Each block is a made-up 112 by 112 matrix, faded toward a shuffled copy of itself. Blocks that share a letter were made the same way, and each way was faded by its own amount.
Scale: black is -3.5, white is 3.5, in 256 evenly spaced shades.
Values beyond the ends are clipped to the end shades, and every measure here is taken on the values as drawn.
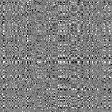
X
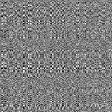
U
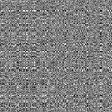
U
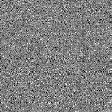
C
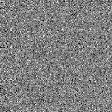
C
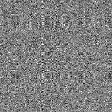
C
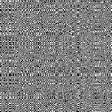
X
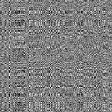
U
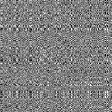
U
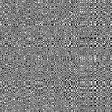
X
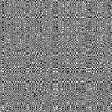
X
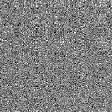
C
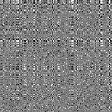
X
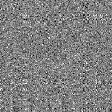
C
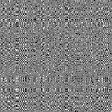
X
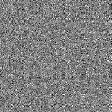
C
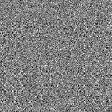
C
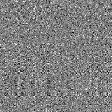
C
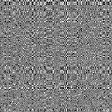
X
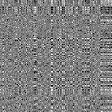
X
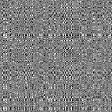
X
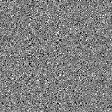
C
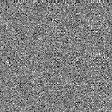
C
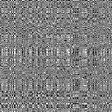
X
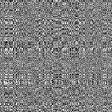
U
